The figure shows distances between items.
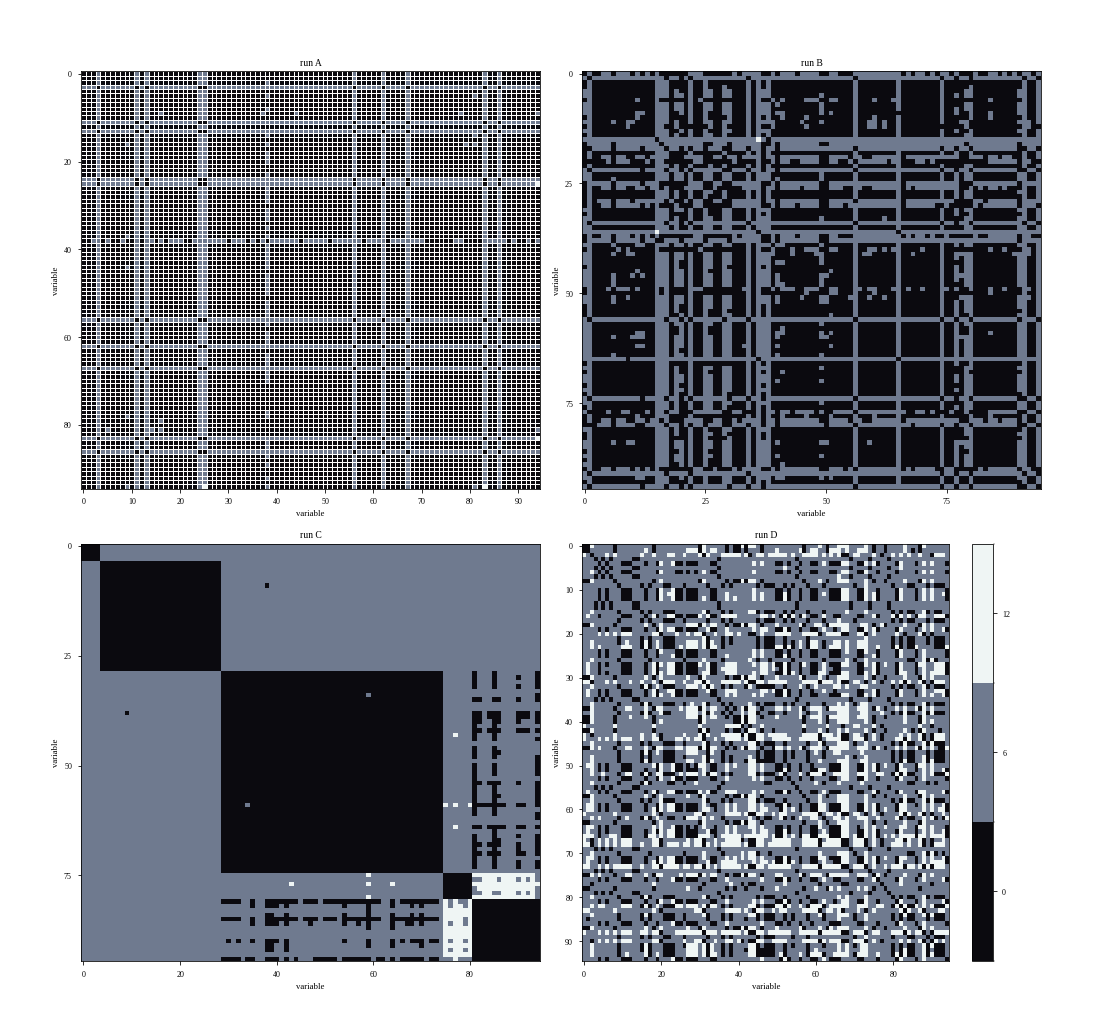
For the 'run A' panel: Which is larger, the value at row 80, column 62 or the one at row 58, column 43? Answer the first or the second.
the first
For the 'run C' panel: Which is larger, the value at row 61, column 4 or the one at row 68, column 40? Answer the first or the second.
the first
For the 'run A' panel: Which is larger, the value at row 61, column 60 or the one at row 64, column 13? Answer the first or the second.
the second
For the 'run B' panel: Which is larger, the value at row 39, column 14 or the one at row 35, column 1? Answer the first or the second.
the second
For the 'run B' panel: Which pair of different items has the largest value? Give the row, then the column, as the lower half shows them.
36, 15
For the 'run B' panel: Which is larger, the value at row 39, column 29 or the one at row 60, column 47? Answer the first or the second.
the first
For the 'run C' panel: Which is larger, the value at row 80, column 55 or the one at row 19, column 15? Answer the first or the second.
the first
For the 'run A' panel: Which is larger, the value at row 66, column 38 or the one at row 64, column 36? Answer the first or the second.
the first
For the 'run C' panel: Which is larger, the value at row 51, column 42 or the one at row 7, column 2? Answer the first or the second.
the second
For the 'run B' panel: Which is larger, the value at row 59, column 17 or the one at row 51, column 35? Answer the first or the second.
the first
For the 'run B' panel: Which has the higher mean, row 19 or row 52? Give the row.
19
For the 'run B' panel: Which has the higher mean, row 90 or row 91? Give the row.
91
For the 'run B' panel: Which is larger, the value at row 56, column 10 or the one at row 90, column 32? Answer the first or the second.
the first
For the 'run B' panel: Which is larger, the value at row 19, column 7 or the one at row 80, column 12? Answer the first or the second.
the first
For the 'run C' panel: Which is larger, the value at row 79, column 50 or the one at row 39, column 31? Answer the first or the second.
the first
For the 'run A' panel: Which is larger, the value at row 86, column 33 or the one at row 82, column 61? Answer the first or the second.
the first
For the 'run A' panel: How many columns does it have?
95
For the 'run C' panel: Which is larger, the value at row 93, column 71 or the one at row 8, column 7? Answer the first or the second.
the first
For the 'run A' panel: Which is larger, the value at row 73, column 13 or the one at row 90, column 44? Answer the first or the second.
the first
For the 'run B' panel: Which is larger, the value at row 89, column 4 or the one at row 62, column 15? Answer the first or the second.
the second
